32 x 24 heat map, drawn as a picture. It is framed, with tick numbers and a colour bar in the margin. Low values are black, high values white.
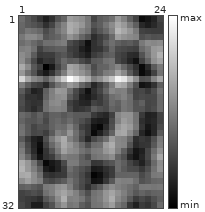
Concentric rings centre on the centre. Stripes running up and down repeat 3 times from left to right. Row 11 stands out from the rest.
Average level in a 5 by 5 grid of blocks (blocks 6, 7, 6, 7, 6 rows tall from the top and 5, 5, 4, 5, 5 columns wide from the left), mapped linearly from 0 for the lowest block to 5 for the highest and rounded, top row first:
3 4 2 5 2 / 3 5 3 5 2 / 2 4 0 4 1 / 2 4 2 4 2 / 3 5 2 5 3
